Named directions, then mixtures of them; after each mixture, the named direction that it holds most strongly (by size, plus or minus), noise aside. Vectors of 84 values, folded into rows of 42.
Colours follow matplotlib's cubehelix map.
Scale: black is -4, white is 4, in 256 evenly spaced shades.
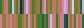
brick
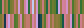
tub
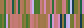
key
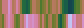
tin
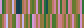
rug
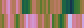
tin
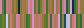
key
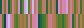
tub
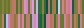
tub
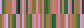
rug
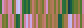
tin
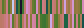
brick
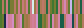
tub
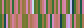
key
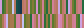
rug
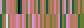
rug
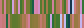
key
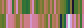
tin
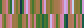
brick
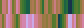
tin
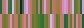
brick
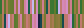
tub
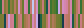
tub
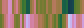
tin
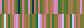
tub
